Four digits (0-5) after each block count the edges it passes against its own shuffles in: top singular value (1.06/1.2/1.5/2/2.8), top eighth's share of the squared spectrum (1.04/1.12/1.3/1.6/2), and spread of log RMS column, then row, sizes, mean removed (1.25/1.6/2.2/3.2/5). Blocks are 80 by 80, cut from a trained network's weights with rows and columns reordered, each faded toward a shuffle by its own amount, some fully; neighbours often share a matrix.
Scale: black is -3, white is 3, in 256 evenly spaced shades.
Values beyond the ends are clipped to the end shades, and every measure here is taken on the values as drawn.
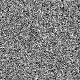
0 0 0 0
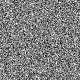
0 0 0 0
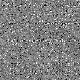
3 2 0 2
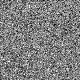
1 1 0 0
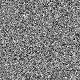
0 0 0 0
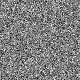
0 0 0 0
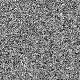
1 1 0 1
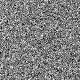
0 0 0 0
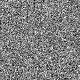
1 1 0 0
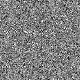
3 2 1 0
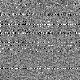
4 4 1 3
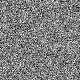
1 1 0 0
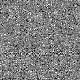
3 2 0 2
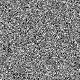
2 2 0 0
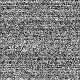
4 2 0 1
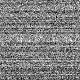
4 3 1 1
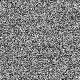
1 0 0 0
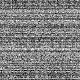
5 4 1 2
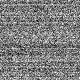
3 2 0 0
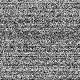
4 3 0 1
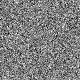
1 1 0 0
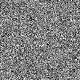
2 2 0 2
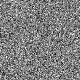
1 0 0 0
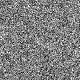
1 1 0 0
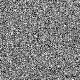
2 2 0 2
